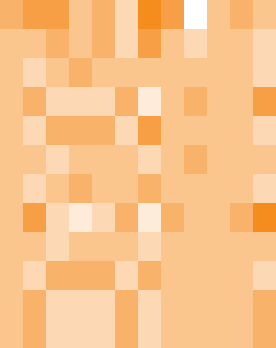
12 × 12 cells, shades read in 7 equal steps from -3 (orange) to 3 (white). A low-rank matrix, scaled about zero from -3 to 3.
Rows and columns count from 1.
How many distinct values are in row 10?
3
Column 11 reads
-1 0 0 0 0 0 0 -1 0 0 0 0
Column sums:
-1 -3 1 1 0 0 -1 -3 2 0 -2 -2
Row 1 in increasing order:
-3 -2 -2 -2 -1 -1 -1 0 0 0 1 3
